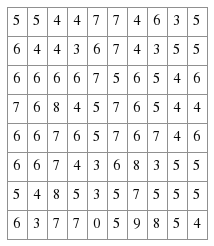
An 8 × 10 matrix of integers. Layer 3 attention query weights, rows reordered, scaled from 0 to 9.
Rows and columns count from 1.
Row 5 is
6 6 7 6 5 7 6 7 4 6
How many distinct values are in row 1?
5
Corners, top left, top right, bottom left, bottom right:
5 5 6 4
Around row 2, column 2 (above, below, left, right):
5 6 6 4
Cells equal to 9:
1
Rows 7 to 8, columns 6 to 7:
5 7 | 5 9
